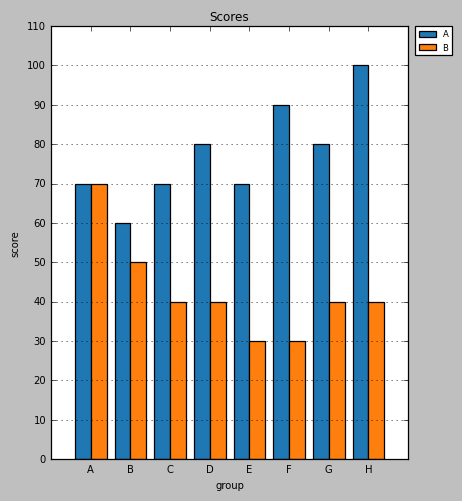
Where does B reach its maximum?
A
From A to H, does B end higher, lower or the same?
lower
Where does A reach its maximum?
H
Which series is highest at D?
A
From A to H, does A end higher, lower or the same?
higher
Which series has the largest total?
A
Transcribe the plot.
Title: Scores
x-axis: group, ticks A B C D E F G H
y-axis: score, ticks 0 10 20 30 40 50 60 70 80 90 100 110
Legend: A, B
Values:
A: 70 60 70 80 70 90 80 100
B: 70 50 40 40 30 30 40 40
